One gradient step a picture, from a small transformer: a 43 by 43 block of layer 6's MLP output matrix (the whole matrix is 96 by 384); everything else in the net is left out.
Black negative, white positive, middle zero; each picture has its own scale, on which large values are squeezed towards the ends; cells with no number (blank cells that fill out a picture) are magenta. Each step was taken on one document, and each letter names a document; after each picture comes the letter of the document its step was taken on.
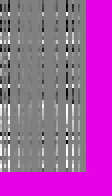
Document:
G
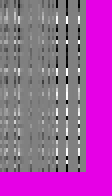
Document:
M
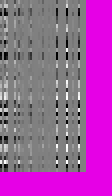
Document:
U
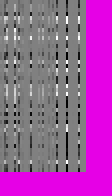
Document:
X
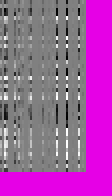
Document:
U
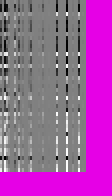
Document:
U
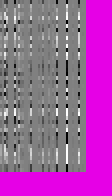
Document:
X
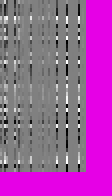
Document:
U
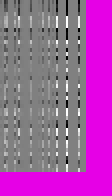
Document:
M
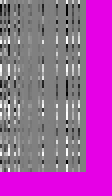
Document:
G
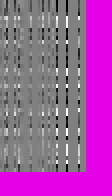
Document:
M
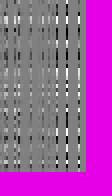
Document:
M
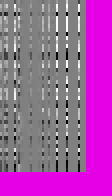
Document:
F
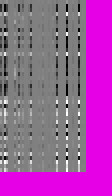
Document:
U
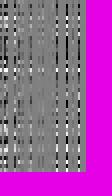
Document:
U
